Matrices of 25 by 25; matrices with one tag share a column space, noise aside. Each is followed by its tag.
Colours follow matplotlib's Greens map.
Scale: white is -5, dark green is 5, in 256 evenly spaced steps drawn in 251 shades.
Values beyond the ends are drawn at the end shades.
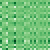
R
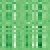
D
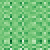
R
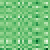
R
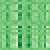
D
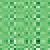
R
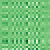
R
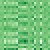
R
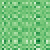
R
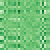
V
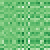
R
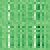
D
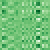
V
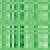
D
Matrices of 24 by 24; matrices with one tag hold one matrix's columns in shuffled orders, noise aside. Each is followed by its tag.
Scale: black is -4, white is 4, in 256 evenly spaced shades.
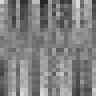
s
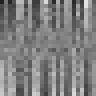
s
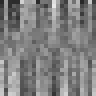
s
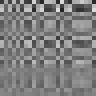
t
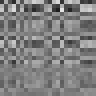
t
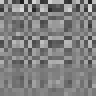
t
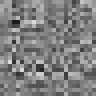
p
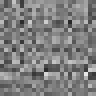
p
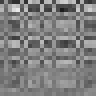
t
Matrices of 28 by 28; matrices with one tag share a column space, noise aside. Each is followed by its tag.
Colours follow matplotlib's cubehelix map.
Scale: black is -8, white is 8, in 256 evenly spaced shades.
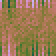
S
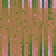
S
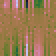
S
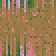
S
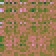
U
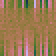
S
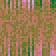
S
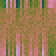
S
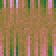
S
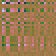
U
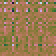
U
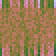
S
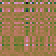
U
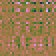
U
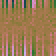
S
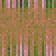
S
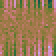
S
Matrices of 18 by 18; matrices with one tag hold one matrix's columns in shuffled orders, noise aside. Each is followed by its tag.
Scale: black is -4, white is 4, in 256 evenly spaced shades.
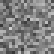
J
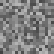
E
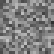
J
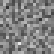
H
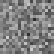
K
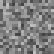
K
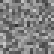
J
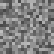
J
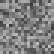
J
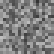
H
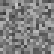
K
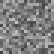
J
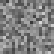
H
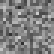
H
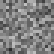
J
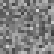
E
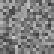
K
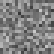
J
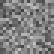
J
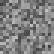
H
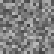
J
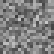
J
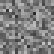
K
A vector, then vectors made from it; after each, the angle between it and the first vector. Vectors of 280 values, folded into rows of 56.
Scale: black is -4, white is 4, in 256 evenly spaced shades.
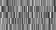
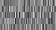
partly aligned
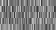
partly aligned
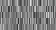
orthogonal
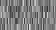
orthogonal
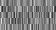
nearly parallel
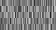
nearly opposite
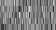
partly opposed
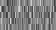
nearly parallel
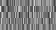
nearly parallel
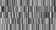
nearly parallel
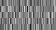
nearly opposite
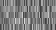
partly opposed
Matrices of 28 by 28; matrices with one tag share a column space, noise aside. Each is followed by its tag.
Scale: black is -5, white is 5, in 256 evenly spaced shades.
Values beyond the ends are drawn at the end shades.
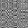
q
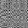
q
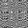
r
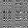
r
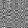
q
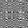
r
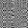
q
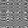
r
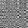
q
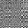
q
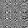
r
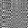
q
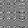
r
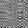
r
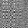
q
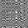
r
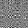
q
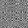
r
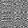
r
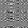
r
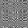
r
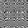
r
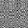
q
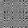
r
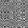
r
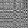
q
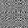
r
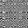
r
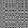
q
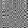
q
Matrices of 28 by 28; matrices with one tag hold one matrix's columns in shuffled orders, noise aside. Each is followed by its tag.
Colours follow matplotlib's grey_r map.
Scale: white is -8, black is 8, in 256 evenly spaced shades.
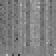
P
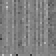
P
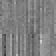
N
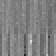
N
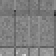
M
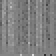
P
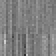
N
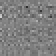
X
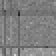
M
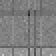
M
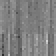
N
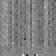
P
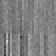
N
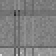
M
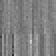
N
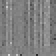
P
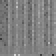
P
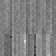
N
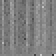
P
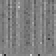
P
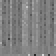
P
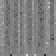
P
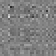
X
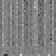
P
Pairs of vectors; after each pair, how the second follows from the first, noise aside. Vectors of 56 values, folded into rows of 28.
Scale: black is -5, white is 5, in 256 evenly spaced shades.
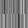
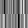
scaled up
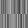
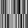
scaled up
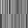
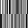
scaled up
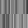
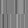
partly zeroed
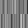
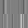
partly zeroed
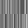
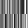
scaled up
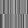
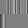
partly zeroed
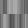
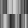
scaled up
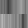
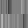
partly zeroed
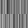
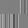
partly zeroed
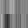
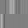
partly zeroed
